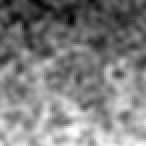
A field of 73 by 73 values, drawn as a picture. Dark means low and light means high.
Grain: blotchy. Average level on the scale: 50%. Lone odd cells: none. Stripes: none. Ninth with the lowest average: top left. Slope: up to the bottom.
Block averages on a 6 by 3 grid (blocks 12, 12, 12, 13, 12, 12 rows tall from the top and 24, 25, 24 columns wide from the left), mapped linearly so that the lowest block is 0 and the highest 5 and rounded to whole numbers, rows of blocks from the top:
0 0 1 / 1 2 1 / 2 2 2 / 3 3 3 / 4 4 4 / 5 5 5
